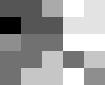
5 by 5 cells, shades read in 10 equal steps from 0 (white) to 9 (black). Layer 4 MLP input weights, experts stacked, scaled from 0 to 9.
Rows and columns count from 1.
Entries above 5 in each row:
2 3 0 0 0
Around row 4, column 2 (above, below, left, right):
5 2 5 2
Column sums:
29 24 18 6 8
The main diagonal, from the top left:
6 6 5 5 4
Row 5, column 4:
0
